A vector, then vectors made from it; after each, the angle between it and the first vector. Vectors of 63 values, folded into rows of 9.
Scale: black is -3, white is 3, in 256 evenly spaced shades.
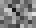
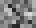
nearly parallel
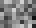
orthogonal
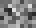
nearly opposite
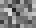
nearly parallel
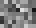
orthogonal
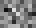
nearly opposite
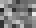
partly aligned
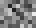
nearly parallel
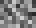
nearly opposite
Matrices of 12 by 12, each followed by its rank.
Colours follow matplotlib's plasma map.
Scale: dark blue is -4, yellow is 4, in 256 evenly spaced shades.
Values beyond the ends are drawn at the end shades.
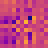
two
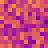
full rank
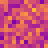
full rank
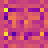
two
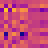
two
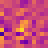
two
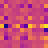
two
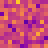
full rank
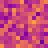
full rank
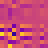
two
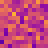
full rank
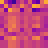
two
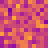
full rank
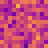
full rank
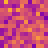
full rank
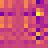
two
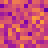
full rank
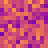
full rank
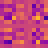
two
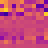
two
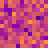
full rank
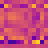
two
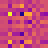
two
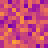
full rank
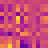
two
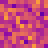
full rank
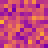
full rank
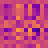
two
